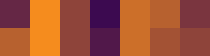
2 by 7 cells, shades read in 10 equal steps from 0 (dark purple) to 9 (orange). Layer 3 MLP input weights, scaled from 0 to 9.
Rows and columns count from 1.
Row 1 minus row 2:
-4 0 0 -1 0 1 -1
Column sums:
8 18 8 1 14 11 7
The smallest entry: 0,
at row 1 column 4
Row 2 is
6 9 4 1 7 5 4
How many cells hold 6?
2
